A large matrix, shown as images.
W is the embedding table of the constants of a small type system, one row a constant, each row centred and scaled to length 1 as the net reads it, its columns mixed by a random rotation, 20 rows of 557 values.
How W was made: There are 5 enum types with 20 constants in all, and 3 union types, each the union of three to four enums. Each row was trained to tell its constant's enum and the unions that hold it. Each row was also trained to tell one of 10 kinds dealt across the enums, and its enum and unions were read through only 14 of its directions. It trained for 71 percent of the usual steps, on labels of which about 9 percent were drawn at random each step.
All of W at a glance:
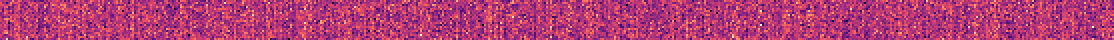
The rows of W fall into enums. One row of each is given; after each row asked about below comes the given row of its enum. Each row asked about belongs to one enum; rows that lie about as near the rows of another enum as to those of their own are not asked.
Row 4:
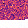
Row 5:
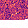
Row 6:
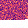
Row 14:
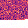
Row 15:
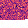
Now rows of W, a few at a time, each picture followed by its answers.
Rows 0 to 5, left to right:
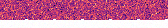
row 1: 14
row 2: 4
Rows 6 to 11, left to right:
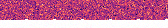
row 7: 15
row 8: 14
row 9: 15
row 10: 14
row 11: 4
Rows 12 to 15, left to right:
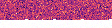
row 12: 5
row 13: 4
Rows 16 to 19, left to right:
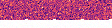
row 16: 5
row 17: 14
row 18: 14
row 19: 4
